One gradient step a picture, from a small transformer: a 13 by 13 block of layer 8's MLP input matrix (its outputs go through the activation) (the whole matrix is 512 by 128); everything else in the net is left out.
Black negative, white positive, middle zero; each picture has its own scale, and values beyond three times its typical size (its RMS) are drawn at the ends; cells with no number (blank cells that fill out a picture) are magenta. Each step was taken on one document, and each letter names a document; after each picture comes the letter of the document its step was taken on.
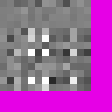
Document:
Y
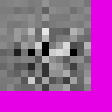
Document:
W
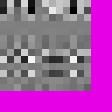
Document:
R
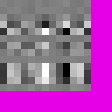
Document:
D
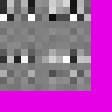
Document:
R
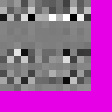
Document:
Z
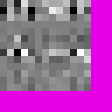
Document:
R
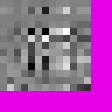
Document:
Y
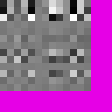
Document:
R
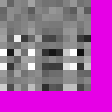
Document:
Z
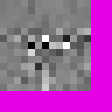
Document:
Y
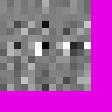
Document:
W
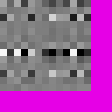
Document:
Z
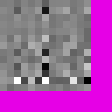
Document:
W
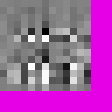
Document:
Y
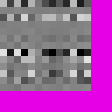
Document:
Z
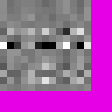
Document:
D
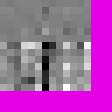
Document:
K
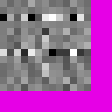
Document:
Z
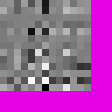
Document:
K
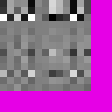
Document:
R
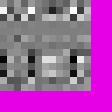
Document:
Z
